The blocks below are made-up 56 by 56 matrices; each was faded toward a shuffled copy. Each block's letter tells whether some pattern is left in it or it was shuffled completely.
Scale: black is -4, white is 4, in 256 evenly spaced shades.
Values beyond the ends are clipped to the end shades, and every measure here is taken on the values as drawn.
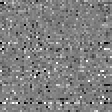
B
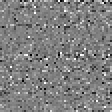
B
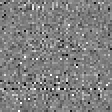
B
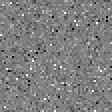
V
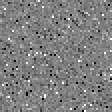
V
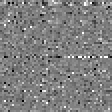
B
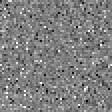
V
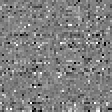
B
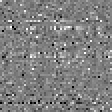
B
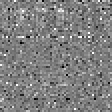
B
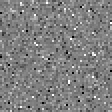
V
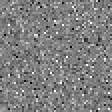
V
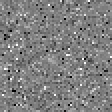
V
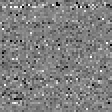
B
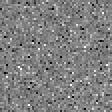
V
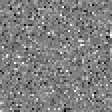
V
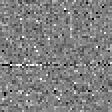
B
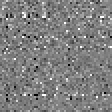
B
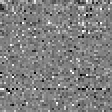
B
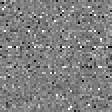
B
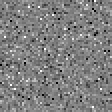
V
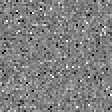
V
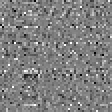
B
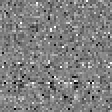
B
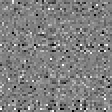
B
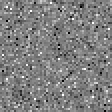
V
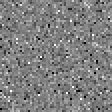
V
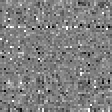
B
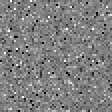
V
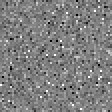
V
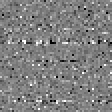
B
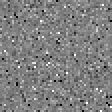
V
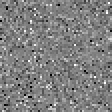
V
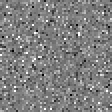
V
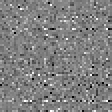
B
